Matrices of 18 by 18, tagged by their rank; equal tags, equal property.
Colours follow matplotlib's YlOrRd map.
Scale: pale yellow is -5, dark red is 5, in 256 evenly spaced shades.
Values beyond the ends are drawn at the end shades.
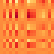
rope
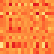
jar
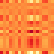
rope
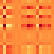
rope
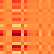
rope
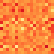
jar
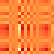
rope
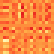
jar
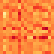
jar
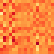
jar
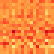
jar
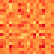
jar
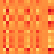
rope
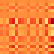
rope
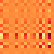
rope
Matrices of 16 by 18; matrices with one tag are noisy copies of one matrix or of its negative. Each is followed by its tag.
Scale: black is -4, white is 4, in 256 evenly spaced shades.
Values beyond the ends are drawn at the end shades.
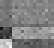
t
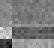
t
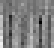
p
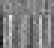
p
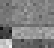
t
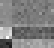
t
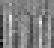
p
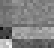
t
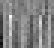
p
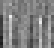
p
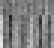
p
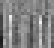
p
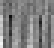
p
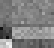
t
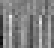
p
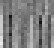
p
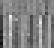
p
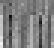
p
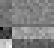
t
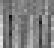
p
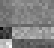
t
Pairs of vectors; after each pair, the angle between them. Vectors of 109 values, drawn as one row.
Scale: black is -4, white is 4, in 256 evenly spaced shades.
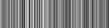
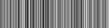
nearly opposite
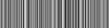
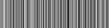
partly aligned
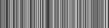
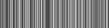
nearly parallel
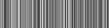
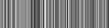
partly aligned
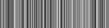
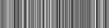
nearly opposite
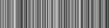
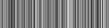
orthogonal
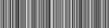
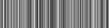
partly opposed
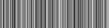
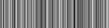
nearly parallel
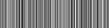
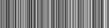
partly opposed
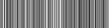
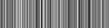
partly aligned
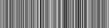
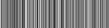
orthogonal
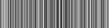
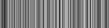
nearly opposite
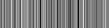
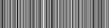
partly aligned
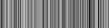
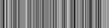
partly aligned
